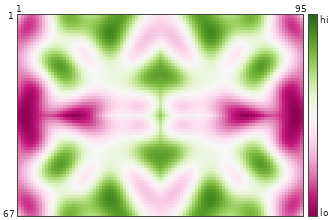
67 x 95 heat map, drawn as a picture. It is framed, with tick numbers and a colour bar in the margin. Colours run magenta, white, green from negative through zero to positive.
Lone odd cells: none. Stripes: none. Slope: none. Mirror symmetry: left to right and top to bottom. Grain: smooth.
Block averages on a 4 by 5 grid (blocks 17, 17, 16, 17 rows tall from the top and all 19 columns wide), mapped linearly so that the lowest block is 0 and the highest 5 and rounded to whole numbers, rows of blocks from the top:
25252
01410
02420
25252
